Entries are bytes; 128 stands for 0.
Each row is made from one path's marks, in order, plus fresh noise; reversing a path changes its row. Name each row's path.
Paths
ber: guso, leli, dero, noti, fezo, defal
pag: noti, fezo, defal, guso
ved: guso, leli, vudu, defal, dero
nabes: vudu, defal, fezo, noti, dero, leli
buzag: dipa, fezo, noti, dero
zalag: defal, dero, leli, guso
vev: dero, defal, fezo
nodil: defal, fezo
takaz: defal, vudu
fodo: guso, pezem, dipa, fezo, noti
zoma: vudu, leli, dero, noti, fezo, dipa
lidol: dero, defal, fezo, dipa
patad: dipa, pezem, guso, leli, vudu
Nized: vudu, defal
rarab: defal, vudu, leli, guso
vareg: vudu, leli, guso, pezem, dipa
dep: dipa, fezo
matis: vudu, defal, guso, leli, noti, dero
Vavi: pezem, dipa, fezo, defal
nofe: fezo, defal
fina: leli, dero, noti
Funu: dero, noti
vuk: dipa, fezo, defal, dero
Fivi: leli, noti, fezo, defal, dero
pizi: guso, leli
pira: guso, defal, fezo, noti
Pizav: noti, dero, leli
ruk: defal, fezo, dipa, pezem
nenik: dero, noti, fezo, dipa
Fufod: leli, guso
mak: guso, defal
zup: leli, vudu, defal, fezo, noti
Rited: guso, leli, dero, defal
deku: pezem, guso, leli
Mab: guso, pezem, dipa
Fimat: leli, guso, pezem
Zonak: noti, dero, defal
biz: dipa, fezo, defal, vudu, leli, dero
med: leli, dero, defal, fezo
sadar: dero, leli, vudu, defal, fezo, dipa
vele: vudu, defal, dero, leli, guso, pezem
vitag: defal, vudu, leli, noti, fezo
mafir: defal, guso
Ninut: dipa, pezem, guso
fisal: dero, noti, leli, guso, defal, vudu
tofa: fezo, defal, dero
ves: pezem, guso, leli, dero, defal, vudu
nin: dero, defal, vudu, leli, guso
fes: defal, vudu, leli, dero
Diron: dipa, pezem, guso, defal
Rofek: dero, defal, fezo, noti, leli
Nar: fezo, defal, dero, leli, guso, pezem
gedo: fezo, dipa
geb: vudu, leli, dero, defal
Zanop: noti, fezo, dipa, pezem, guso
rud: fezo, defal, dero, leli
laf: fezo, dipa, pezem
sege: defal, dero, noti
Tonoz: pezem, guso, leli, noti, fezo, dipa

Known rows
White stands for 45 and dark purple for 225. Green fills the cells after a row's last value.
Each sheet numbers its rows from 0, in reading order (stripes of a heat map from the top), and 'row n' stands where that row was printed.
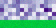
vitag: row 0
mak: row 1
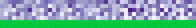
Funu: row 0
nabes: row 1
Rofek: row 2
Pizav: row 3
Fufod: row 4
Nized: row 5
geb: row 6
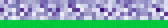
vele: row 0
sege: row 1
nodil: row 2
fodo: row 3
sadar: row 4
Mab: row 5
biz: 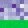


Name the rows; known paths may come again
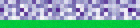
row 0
Nized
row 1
zoma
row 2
takaz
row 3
zup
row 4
Fimat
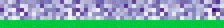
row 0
rarab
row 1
nenik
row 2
vareg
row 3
sege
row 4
buzag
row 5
fes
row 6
Funu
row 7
Fufod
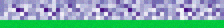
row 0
pira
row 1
fodo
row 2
tofa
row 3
Rited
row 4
patad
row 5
fisal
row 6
pizi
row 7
sadar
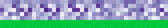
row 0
zalag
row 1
ruk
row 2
nodil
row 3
lidol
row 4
Zonak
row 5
vitag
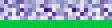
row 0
geb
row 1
mak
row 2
Mab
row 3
matis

